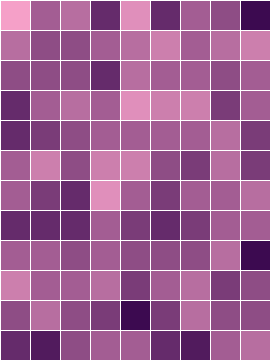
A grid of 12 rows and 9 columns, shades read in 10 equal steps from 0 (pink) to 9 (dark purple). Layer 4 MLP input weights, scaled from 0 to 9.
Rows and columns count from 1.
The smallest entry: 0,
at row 1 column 1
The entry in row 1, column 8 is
5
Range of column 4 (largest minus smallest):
6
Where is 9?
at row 1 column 9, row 9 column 9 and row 11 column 5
